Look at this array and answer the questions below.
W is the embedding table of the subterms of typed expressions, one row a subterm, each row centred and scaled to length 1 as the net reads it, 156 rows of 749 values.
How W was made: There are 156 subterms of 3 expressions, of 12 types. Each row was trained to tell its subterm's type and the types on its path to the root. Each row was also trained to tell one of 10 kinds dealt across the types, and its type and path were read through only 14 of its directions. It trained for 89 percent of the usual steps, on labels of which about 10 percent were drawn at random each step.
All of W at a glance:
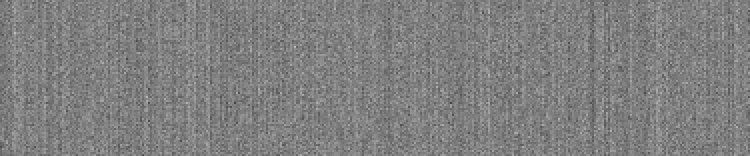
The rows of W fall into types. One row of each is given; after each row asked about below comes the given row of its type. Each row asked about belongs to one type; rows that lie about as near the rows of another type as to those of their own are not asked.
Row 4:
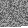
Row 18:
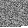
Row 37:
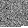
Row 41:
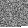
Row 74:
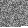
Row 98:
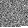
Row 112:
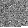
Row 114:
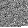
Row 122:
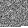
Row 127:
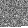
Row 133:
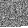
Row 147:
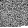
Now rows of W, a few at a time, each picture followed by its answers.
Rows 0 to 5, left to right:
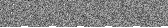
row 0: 112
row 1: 114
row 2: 18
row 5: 41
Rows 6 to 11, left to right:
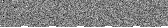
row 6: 114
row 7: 98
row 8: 4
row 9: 122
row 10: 18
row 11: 127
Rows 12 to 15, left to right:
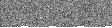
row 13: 122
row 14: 133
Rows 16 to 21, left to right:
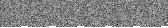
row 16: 98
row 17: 112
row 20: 74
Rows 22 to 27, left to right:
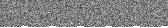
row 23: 37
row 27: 112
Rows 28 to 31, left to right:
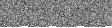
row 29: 147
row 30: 98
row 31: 127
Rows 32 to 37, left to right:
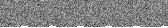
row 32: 112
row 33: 18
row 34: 127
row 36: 127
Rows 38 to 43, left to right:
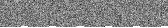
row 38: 112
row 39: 98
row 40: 37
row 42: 74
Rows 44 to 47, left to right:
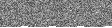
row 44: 147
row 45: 74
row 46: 147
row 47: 147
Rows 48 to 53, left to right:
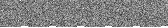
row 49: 41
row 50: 122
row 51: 74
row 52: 4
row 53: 112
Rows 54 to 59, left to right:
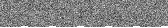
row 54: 37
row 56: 112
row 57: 37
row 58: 41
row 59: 127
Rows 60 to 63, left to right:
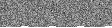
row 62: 133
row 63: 147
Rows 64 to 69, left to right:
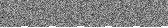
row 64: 41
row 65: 147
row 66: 133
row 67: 114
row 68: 4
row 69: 4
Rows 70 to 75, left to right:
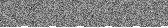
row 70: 127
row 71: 112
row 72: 147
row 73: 4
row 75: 147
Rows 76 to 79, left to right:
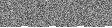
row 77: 41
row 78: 133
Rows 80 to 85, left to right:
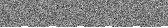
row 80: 41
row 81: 4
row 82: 114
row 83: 127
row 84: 122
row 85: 41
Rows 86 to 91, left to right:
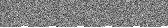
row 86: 37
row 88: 4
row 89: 147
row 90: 4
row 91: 18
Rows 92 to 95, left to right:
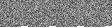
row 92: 147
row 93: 98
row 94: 127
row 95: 147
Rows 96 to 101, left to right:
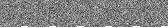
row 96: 114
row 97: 98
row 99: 122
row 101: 37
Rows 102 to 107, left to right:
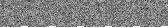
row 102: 122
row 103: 147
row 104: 133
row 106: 4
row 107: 112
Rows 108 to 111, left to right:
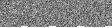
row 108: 114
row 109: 122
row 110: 127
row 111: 74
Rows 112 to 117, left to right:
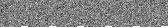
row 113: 127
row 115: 112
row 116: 133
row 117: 112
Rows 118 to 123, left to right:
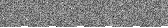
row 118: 98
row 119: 98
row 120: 98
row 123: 127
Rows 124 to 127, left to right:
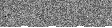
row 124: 74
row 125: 133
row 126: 133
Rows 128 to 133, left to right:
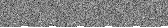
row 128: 98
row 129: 74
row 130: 41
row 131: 127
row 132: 74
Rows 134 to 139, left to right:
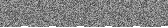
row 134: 133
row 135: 18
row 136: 133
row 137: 4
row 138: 4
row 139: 41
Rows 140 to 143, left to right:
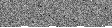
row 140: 98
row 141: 18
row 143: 114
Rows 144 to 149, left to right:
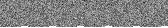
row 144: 127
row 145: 127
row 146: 114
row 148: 74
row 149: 98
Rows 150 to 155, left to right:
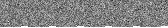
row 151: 147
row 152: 4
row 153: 18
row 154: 112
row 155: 147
